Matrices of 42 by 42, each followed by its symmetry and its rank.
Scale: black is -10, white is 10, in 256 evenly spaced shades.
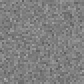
neither, full rank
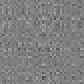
neither, rank five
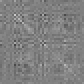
symmetric, rank five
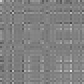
symmetric, rank two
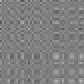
symmetric, rank two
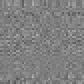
neither, rank five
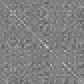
symmetric, rank five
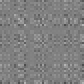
symmetric, rank three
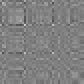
symmetric, rank three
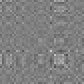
symmetric, rank three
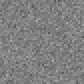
neither, full rank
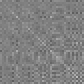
symmetric, rank five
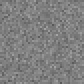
neither, full rank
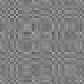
symmetric, rank two
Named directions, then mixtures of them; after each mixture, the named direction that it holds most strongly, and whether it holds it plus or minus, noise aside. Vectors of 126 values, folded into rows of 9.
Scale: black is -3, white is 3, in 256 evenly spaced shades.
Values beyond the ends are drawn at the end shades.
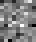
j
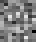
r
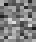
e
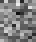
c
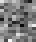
j, minus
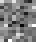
j, minus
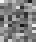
j, minus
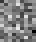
r, plus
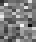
e, minus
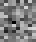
e, minus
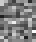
e, plus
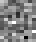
r, minus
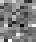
j, minus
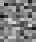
e, plus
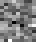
j, minus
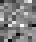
j, plus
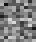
e, plus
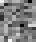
j, minus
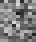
c, plus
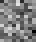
c, plus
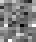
j, minus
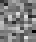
r, plus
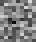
e, minus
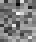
c, minus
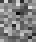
c, plus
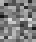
e, plus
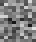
e, minus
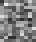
e, minus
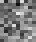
c, minus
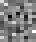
r, minus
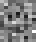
r, minus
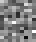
r, minus
